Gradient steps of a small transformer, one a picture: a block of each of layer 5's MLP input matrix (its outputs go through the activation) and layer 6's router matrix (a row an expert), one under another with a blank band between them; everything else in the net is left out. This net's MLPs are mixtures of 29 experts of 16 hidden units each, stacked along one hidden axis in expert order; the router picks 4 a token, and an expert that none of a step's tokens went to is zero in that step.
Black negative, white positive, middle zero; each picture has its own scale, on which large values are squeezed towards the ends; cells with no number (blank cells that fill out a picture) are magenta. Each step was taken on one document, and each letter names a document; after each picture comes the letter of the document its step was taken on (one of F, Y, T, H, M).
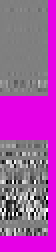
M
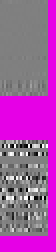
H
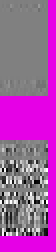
M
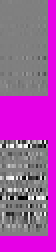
H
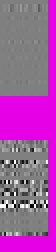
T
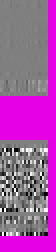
M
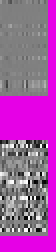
H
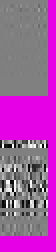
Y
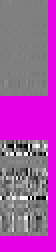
H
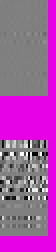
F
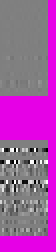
T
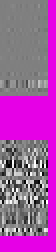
M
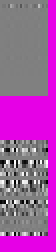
T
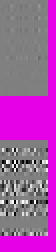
T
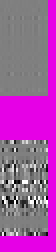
T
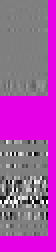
M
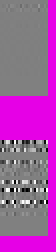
Y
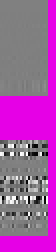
H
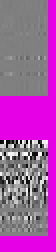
F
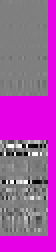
H
